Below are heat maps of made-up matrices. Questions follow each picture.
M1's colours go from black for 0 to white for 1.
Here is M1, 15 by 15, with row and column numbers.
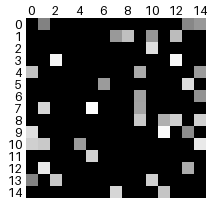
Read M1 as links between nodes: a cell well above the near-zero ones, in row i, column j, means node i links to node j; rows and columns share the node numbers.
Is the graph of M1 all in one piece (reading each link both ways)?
yes
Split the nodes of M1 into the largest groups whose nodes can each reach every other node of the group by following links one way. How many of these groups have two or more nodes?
1
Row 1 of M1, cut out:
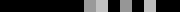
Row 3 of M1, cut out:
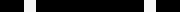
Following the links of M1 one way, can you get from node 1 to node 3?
no
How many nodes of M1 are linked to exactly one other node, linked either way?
0
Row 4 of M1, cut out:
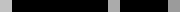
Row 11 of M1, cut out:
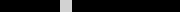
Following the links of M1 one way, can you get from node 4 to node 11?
yes
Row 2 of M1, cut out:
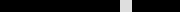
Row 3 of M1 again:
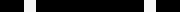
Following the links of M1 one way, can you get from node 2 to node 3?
no
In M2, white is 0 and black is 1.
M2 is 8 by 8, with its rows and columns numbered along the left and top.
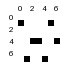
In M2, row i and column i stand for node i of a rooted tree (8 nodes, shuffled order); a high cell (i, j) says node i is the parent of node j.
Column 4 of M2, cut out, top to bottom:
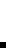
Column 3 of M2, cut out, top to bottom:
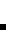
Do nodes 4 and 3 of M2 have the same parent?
no
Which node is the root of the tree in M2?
7
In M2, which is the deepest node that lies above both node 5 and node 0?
1
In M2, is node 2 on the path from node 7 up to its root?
no
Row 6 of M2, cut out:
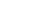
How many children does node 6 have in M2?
0
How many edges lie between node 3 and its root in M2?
2
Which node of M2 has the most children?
4
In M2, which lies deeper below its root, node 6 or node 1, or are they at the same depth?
node 6
